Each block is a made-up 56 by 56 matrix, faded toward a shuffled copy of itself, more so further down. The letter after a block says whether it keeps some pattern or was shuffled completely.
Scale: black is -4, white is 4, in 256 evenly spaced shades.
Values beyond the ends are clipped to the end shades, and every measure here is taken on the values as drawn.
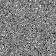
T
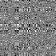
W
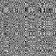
W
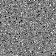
T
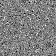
T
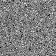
T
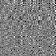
W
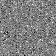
T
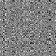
W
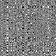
W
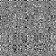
W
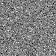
T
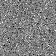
T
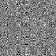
W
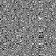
W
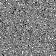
T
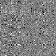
W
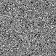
T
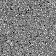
T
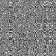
W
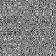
W
